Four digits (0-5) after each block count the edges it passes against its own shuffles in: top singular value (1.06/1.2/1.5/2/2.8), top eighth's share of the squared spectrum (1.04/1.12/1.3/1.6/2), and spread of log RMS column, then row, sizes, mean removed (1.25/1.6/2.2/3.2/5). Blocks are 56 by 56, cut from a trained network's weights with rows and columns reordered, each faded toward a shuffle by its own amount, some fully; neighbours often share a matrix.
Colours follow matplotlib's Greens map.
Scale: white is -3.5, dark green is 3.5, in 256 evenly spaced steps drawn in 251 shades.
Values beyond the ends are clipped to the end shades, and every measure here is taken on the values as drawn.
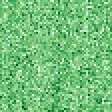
2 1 0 0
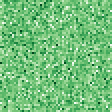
0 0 0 0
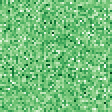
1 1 0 0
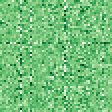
3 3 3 1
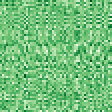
4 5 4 2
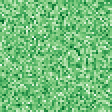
1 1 0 0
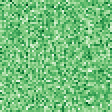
3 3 1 0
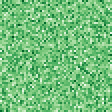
1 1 0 0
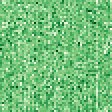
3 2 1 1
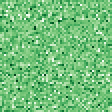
1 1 0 1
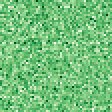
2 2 0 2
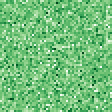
0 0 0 0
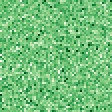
0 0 0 0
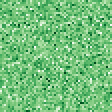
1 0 0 0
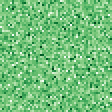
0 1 0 0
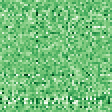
3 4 1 3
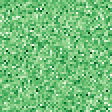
1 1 0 1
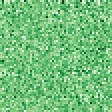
2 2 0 2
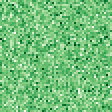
1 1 0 0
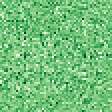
2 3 1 2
